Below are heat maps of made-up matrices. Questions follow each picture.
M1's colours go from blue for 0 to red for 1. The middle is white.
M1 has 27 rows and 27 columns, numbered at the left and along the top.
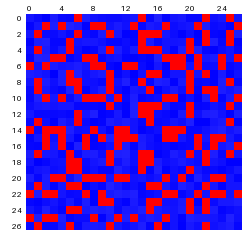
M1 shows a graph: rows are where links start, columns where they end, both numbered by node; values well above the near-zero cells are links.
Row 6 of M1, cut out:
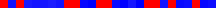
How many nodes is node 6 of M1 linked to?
10
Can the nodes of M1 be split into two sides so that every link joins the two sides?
no
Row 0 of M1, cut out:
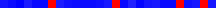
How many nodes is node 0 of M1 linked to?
4
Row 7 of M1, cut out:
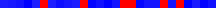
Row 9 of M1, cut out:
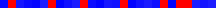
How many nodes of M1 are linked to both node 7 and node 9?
4
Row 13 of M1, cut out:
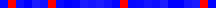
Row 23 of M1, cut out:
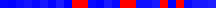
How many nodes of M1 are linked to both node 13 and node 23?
1
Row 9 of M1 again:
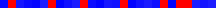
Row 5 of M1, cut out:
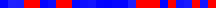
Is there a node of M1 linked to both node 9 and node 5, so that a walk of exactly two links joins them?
no
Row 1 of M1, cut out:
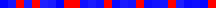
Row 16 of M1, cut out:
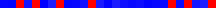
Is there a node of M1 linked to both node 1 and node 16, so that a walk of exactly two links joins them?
yes
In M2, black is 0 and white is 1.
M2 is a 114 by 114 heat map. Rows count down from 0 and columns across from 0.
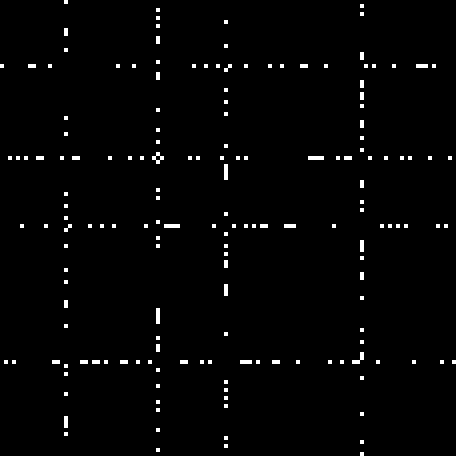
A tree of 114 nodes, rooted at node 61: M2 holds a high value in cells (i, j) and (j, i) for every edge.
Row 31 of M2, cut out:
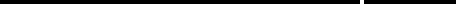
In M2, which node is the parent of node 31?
90
